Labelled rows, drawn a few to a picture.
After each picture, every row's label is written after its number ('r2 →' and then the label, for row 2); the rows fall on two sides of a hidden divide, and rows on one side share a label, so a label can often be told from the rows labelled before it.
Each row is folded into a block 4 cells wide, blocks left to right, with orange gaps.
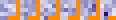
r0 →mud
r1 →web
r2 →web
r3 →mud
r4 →web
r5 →web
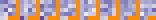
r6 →mud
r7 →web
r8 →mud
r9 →web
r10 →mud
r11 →mud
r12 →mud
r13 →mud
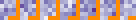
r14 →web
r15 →mud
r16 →mud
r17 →web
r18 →mud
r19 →mud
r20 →web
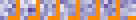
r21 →web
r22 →web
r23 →web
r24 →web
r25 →mud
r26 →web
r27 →mud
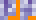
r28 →mud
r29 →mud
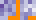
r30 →mud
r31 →web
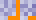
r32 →web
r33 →web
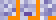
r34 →web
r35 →web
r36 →web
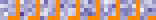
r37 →mud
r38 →web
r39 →mud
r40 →mud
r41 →web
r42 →web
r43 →mud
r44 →web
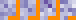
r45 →web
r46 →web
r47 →mud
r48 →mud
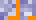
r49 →web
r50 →mud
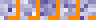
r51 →web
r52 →web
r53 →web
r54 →web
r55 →mud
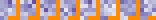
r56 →mud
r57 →mud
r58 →mud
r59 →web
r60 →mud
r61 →mud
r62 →mud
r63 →web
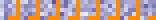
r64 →web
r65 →web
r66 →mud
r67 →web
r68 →mud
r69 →mud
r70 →web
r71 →web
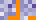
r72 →mud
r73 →web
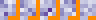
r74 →web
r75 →web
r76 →web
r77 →mud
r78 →web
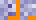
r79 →mud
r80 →mud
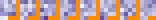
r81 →web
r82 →mud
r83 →mud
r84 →web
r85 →mud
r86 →web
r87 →web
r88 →mud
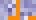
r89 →web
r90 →web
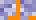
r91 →mud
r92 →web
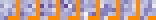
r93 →web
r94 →mud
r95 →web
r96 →web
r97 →mud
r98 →web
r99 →mud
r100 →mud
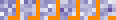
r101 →mud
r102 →mud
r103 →web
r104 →web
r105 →mud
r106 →web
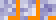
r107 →mud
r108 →mud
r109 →web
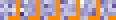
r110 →mud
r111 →web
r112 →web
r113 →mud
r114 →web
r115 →web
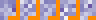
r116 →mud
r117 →web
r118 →mud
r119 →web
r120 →mud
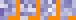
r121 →mud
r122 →web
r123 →mud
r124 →mud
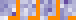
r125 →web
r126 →web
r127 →web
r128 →mud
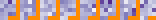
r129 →web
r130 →mud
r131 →mud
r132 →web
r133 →web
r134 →mud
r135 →web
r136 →mud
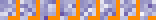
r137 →mud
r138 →web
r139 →mud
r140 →web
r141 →mud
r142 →web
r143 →web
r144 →mud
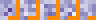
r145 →web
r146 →mud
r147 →web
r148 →mud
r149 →web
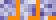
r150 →mud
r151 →web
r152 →web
